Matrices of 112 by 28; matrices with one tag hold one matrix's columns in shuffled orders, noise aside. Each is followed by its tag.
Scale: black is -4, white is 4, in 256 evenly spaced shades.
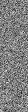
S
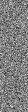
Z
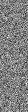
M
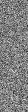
S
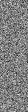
Z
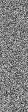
S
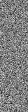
S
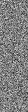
Z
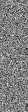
M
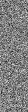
S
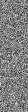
M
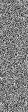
M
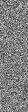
Z
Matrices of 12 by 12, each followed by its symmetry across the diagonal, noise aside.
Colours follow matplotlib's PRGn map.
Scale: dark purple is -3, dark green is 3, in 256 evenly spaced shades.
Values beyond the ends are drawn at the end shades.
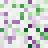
antisymmetric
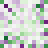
symmetric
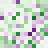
symmetric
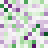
antisymmetric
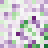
symmetric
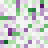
antisymmetric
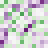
symmetric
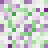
symmetric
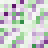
symmetric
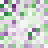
antisymmetric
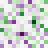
antisymmetric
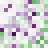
symmetric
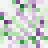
antisymmetric
